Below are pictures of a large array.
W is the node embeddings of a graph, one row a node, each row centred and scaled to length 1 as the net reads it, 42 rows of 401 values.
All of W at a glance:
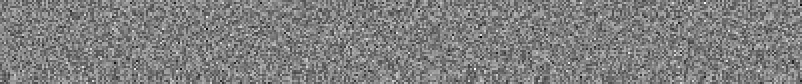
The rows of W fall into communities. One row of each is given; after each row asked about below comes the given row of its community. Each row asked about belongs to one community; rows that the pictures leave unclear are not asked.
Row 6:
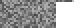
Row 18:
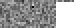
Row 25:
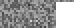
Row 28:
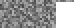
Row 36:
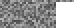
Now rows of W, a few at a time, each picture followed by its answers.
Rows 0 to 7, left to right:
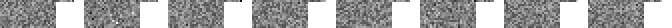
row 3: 18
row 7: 6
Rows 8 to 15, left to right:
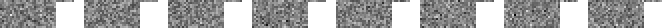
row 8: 28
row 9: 36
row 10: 36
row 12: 18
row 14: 28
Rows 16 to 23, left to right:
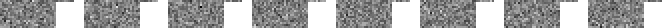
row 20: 28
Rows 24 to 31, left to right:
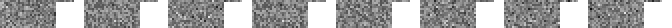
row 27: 25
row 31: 6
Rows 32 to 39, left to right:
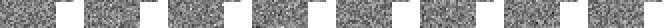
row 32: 6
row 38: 36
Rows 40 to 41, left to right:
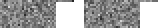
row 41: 36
